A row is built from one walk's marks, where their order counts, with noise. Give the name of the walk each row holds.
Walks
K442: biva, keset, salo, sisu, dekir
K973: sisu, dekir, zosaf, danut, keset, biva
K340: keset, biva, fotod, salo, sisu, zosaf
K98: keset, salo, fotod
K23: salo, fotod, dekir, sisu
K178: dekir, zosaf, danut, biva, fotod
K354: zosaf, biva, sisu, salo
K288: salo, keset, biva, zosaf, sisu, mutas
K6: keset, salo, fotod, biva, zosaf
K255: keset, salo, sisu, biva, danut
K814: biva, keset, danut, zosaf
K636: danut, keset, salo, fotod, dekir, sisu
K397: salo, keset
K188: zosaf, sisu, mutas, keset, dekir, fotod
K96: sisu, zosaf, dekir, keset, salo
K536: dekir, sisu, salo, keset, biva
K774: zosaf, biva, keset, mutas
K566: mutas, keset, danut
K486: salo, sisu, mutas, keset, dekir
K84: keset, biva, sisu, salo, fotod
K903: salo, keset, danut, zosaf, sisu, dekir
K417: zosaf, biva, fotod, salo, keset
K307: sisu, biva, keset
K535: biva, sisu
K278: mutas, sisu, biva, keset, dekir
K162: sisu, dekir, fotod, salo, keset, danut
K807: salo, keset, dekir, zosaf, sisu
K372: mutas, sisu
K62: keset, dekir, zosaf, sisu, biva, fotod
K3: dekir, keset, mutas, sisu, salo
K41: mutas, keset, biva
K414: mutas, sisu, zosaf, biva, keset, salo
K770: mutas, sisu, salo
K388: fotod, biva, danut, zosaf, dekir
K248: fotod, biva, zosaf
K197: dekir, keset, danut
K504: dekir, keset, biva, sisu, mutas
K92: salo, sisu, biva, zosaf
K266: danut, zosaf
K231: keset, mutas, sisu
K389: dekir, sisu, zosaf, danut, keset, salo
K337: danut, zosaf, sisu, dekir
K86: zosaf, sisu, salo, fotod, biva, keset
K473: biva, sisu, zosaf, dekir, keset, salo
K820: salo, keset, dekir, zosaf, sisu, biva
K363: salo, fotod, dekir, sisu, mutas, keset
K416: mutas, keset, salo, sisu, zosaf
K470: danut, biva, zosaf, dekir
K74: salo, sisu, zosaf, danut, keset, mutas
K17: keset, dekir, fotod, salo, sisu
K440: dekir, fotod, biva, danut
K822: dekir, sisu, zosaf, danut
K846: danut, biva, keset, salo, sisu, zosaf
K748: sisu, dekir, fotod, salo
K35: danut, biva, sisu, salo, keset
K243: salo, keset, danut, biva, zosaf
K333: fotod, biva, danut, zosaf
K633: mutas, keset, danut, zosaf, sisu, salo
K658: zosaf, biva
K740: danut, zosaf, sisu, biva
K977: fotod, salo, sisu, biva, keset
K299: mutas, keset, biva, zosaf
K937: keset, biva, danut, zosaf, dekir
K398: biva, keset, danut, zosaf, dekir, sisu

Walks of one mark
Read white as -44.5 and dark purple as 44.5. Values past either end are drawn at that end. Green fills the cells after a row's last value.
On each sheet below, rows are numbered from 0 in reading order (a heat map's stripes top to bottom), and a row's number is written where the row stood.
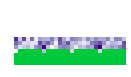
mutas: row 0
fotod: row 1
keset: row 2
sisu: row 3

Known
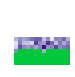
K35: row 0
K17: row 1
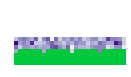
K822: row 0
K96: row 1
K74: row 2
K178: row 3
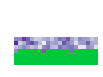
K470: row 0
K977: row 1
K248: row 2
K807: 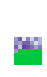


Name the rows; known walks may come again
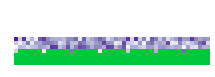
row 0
K774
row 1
K486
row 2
K473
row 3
K3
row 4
K41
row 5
K288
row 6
K814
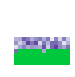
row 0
K973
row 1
K807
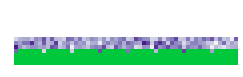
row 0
K62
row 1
K278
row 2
K74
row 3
K86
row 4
K178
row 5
K636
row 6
K846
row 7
K299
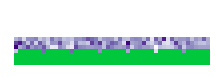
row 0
K23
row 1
K248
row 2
K35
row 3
K398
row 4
K822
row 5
K566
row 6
K633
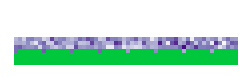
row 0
K354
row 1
K740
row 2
K255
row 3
K333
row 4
K266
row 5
K162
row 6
K17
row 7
K98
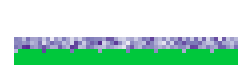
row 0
K442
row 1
K340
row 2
K84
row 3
K470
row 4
K977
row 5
K307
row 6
K903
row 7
K96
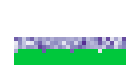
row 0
K397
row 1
K92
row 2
K820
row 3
K504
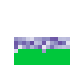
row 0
K188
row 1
K937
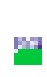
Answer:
K231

